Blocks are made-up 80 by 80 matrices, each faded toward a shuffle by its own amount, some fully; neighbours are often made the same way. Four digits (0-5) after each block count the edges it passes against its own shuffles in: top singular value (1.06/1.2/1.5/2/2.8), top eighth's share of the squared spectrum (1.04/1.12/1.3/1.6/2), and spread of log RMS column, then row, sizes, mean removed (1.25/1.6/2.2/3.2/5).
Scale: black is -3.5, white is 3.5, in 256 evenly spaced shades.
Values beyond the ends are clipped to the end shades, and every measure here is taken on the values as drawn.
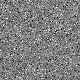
0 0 0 0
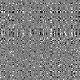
5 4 3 3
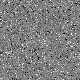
0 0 0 0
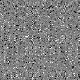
4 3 1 2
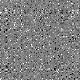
4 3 2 2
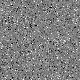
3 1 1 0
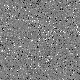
2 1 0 0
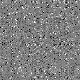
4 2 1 1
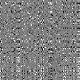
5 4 3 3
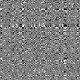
5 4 3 3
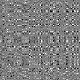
5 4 3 3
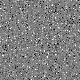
3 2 1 0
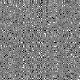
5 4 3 2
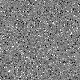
3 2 0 0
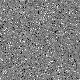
2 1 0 0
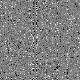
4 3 2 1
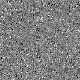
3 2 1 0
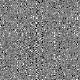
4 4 3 1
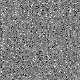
3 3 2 0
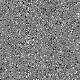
2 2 1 0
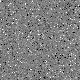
0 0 0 0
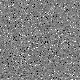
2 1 0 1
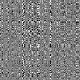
4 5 4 3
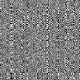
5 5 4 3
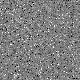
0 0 0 0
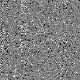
3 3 2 1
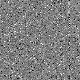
3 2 1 0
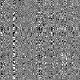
4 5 3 3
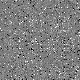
3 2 1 1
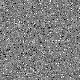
3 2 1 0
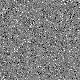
0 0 0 0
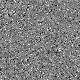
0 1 0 0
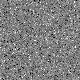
0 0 0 0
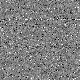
1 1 0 1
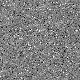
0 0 0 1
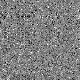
3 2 1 1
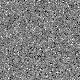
2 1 0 0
